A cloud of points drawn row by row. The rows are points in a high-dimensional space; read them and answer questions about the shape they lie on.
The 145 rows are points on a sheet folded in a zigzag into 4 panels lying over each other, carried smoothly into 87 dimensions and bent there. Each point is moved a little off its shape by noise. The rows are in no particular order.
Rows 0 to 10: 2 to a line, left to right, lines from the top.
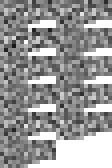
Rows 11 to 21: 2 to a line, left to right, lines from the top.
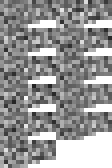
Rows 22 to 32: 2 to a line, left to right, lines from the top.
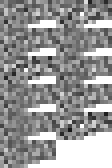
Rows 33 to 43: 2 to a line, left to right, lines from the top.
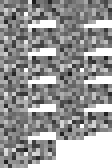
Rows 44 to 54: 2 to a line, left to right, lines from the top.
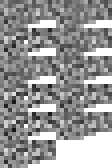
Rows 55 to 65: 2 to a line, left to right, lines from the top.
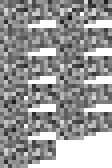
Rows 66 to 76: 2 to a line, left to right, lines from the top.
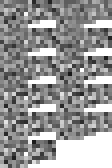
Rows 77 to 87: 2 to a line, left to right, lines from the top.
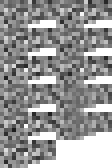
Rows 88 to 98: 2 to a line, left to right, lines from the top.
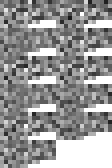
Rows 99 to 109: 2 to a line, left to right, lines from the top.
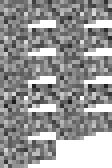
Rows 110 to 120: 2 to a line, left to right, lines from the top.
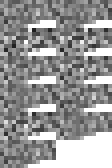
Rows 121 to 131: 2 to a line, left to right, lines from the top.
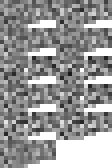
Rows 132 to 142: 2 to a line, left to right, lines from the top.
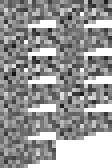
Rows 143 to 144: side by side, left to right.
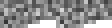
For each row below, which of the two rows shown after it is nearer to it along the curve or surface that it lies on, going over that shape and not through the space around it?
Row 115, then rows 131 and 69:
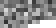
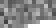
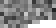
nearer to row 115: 131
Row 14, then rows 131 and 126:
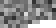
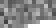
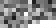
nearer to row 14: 126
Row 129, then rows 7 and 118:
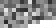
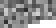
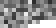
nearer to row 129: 118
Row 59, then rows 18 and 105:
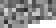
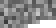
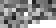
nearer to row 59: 18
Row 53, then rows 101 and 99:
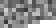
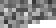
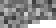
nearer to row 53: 101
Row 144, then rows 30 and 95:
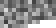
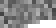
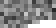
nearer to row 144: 30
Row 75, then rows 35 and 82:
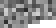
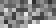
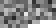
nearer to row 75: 35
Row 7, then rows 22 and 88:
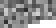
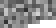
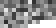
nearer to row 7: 22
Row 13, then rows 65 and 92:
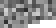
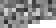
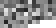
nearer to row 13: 92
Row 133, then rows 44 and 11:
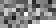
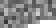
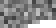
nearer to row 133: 11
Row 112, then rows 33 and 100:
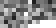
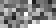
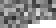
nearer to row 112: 33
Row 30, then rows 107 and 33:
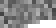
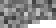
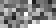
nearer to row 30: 107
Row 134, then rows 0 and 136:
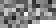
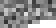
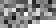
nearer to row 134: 136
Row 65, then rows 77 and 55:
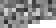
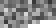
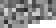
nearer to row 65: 77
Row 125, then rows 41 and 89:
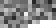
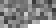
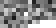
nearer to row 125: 89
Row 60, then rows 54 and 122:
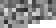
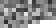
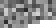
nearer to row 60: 122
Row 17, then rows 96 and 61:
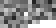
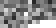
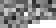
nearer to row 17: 61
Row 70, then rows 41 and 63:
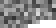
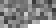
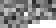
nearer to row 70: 63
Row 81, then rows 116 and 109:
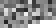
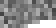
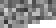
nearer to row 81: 109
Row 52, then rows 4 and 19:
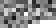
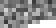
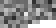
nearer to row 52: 19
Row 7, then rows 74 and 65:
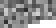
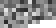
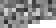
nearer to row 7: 74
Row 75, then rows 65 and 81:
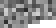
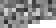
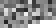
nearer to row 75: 81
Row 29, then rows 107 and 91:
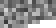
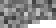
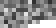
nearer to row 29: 91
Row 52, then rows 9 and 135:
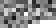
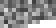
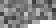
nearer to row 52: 135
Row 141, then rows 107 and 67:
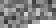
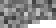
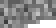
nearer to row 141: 107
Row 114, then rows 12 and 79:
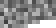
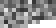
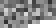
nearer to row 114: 12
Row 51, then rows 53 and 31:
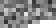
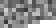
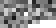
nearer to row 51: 31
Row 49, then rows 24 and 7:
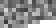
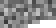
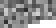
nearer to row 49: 7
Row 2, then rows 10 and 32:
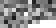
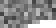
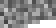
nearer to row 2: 10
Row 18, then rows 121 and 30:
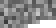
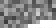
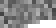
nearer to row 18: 30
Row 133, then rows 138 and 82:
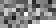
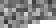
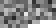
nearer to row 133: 82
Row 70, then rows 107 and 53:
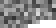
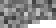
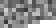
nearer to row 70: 107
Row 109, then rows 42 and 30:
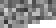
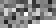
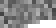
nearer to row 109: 30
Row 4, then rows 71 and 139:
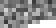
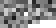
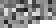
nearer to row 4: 139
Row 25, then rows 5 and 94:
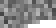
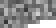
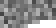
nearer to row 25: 94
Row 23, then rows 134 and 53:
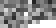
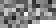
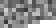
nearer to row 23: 134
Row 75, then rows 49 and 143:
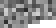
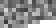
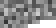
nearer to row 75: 49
